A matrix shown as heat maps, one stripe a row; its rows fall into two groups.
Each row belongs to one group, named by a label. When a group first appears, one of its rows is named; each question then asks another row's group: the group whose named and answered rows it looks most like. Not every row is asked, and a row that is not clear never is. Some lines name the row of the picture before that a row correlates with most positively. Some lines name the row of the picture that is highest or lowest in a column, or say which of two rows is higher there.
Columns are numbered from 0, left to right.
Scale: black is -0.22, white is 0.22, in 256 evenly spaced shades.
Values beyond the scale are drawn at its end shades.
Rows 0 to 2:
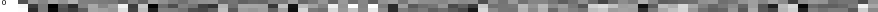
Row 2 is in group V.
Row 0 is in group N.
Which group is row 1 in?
V
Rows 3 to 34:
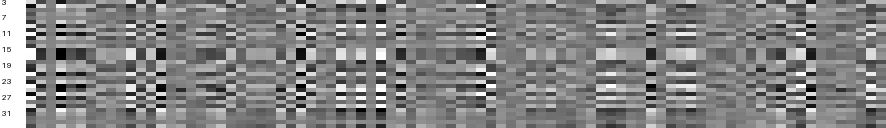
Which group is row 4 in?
N
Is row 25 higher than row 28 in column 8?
No
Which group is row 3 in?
V
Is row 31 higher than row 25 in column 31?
No
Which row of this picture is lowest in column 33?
30
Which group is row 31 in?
N
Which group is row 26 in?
N
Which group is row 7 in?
N
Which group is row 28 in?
N
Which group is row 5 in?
N
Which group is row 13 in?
N
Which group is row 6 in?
N
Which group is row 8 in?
N
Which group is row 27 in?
V
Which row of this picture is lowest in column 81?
25
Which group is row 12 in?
N
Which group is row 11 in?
V
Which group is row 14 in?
N
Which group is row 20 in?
N
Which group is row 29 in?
V
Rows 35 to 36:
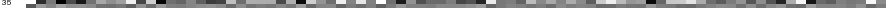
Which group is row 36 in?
N
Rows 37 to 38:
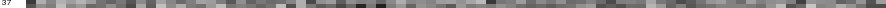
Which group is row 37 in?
N
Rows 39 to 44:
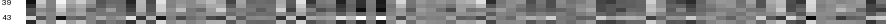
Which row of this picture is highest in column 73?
43
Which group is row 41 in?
N
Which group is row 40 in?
N
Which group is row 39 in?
N
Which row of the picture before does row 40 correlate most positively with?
38
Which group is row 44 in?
N
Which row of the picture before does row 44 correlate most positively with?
38
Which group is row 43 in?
V
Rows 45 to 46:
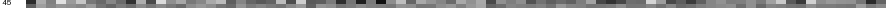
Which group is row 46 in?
N
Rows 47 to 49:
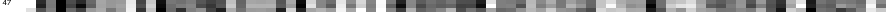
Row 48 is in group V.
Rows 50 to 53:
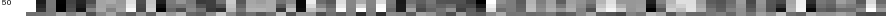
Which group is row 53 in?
N
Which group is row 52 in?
V
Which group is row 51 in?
V
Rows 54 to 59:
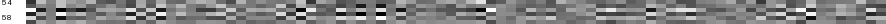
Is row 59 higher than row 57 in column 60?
Yes
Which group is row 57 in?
N
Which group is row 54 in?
N
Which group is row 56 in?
V
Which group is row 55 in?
N
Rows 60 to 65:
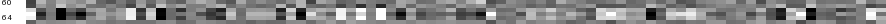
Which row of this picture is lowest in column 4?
63
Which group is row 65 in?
N
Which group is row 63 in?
V
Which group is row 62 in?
V
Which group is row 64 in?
V
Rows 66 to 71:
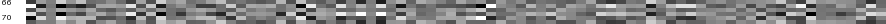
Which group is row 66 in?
N
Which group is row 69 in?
V
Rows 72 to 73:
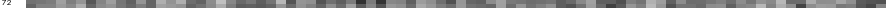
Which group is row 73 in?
N
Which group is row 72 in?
N
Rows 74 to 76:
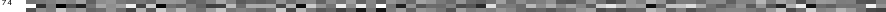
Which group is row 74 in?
N
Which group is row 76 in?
N
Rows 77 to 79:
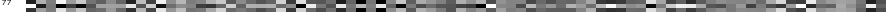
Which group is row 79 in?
N
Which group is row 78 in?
V
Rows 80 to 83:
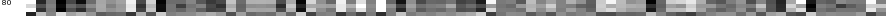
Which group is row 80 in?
V
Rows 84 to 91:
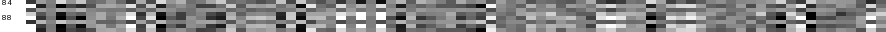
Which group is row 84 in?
N
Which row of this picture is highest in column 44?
89
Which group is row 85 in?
V
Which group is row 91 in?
V
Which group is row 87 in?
V
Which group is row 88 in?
V
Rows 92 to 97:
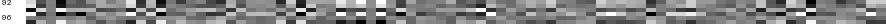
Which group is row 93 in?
V
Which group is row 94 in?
N
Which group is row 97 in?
N
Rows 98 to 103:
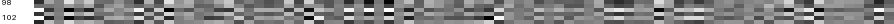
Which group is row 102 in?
V
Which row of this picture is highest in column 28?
102
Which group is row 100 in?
V
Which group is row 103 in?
N
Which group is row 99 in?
N
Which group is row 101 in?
N
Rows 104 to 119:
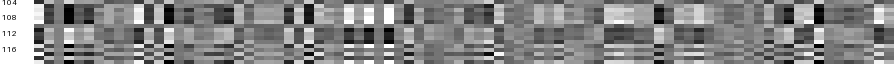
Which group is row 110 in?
N
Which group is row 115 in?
V
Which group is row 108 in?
V
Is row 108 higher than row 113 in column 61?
Yes
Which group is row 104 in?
N
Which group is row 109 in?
V
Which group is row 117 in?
V
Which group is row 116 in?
N
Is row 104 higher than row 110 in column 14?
No
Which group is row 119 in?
V
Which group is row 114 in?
N
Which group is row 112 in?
N
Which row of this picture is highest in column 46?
117
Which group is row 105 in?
V
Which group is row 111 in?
N
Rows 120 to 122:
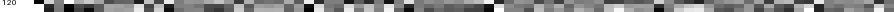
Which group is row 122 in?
V
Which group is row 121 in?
V
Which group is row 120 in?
N
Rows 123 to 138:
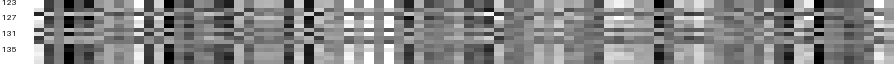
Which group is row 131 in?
V
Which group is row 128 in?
V
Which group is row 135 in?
V
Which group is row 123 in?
V
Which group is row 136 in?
V
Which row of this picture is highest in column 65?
127
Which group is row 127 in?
V
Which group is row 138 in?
V
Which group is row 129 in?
V
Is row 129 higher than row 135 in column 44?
Yes
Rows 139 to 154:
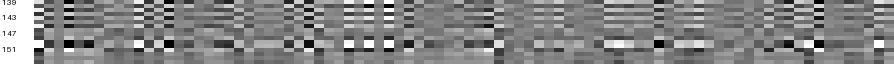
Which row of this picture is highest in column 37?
151
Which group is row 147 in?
N
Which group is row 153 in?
N
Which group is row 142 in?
N
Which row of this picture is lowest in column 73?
151
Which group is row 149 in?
V
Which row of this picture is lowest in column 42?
140
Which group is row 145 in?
V
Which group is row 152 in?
N
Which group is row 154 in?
N
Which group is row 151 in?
N
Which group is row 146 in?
N
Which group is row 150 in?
V
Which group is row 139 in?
V
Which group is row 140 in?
N
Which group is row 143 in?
V
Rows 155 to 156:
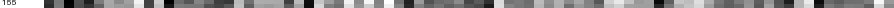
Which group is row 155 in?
V
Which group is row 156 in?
V
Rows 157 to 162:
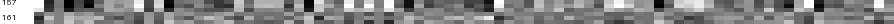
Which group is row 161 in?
N
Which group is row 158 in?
V
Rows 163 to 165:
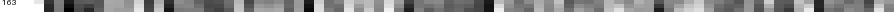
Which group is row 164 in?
V
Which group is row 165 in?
V
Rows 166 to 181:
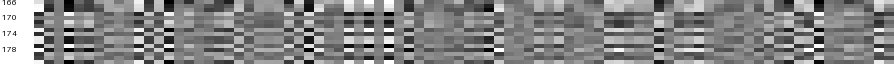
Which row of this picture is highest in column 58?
178
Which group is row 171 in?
N
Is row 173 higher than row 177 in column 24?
Yes
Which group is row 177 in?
N
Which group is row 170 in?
N
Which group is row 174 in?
N
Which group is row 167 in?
V
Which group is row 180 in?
N
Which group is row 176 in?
V
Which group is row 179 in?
N
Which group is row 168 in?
V
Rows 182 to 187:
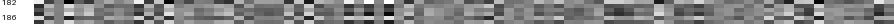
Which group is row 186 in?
V
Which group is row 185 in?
N
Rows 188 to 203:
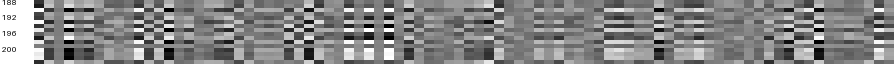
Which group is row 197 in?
N
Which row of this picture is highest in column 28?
193
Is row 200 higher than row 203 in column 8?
Yes
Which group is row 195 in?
V
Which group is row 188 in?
N
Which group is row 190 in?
V
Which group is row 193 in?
V
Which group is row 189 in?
N
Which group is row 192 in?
N
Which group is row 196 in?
N
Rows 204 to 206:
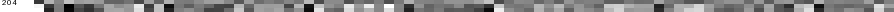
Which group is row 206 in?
V
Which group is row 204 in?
N
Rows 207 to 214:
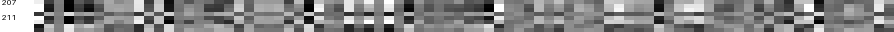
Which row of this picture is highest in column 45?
213
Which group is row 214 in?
N
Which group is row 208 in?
V
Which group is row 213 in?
N
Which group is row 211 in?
V
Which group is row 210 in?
N
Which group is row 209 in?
V
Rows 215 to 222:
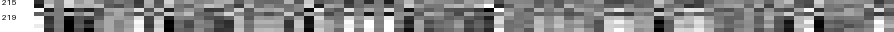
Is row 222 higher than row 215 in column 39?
No
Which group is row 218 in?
N
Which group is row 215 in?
N
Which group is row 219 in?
V
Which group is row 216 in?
N
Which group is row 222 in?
V
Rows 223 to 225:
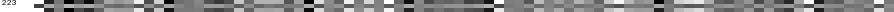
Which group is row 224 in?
N
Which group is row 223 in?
V
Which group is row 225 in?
V
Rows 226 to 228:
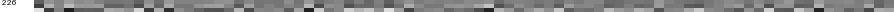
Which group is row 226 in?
N
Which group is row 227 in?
N
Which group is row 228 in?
V
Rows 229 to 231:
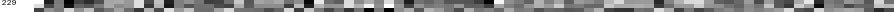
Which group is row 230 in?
V
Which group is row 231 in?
N
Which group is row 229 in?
V
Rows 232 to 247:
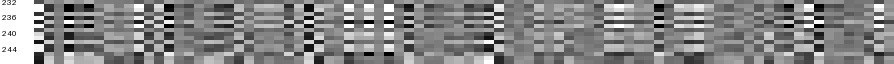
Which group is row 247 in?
N
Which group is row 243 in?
V
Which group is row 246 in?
N
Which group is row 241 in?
V
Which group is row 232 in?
N
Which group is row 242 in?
N
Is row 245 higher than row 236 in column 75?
Yes
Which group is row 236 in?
V
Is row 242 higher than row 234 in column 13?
Yes
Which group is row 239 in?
N
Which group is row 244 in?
V
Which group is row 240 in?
V
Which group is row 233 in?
V
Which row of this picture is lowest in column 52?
237
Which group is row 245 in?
N
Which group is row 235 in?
N
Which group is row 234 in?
V
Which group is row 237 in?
N
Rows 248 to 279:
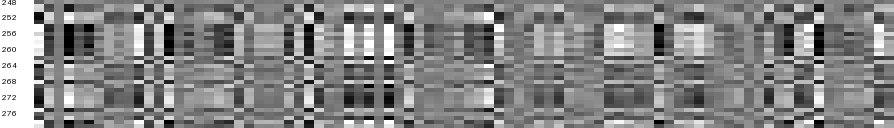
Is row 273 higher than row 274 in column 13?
Yes
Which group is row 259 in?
V
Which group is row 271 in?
N
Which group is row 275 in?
V
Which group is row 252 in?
N
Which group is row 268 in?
V
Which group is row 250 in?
V
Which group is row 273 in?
N
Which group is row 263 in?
V
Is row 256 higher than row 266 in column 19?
No
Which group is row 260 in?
V
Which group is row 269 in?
N
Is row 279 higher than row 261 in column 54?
No
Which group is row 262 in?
N
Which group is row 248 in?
N
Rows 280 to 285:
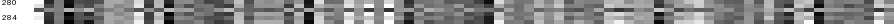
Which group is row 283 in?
V
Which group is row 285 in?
V
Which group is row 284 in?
V
